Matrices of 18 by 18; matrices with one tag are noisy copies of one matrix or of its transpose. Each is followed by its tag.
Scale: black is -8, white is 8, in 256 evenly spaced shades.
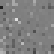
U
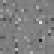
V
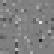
V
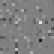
V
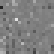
U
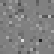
V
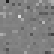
U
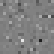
V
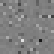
V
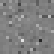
V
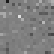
U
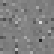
V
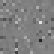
V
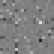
V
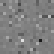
V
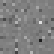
V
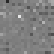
U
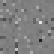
V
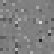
V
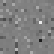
V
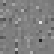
V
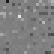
U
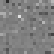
U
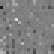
U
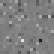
V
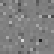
V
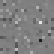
V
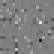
V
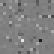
V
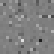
V
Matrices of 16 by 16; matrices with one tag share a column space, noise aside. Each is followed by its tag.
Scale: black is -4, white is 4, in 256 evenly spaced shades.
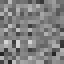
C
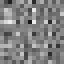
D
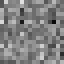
D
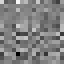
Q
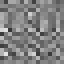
Q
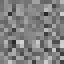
C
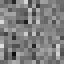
D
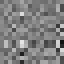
C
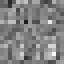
D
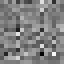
Q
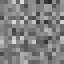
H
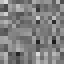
H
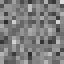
H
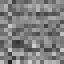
C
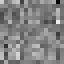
D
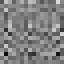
Q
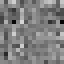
D
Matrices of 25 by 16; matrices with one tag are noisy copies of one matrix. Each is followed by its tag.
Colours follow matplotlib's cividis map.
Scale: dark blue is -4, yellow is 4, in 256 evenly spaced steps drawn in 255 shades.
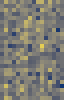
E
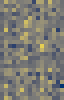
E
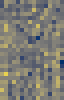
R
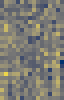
R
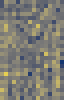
R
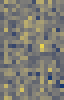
E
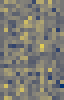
E
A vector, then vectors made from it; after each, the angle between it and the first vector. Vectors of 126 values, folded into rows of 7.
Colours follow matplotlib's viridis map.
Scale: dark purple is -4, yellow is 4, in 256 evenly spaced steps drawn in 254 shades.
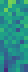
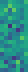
partly aligned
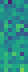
partly opposed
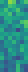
nearly parallel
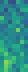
nearly opposite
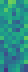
nearly parallel
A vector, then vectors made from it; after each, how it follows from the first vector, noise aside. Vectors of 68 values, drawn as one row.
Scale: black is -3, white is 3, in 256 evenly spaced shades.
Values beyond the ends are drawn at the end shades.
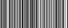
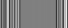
partly zeroed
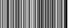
negated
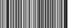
negated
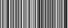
negated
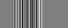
partly zeroed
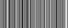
partly zeroed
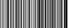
negated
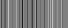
partly zeroed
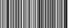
negated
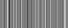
partly zeroed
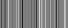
partly zeroed
